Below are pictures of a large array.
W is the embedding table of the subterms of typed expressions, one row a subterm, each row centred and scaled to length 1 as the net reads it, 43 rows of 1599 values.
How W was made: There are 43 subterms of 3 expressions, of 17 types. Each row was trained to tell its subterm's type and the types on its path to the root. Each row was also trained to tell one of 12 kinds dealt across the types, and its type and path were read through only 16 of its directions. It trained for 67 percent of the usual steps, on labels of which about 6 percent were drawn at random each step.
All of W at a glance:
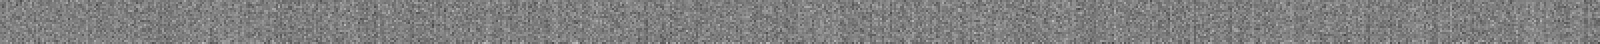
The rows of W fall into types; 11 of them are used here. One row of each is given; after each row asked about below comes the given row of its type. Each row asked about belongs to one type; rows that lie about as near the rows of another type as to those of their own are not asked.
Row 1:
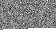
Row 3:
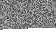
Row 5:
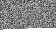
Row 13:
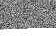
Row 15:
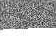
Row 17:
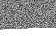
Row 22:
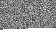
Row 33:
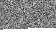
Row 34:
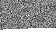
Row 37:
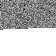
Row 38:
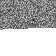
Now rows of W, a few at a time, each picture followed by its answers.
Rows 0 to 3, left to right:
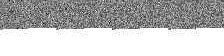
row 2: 37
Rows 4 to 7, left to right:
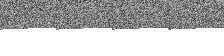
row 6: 5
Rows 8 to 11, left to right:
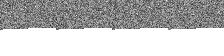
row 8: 3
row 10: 13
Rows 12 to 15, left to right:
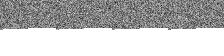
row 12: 1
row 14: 33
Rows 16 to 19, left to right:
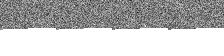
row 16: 38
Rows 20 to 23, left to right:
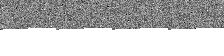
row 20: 3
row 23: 33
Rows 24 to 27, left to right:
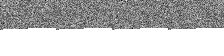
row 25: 15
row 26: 1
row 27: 33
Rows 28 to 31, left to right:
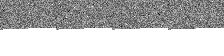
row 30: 38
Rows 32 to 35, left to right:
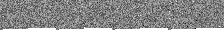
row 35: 13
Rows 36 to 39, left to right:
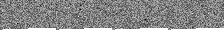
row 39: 15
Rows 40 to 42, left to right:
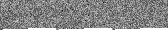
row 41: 38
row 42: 15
